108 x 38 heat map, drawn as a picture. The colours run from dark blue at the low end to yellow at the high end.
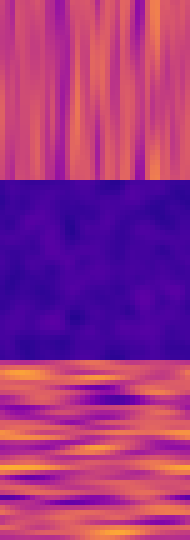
The table splits into 3 rows of 1 panel. Panel 1,1: middling, streaked downward. Panel 2,1: very low, blotchy, faint in contrast. Panel 3,1: middling, streaked across, strong in contrast.
